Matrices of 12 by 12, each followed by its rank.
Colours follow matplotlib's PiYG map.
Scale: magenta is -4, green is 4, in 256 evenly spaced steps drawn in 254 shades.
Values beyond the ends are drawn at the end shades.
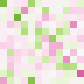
full rank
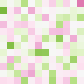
full rank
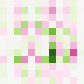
two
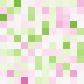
full rank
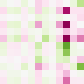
two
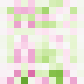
two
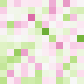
full rank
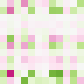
two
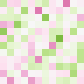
full rank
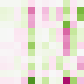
two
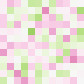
full rank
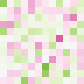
full rank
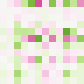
two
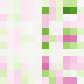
two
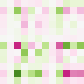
two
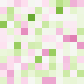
full rank
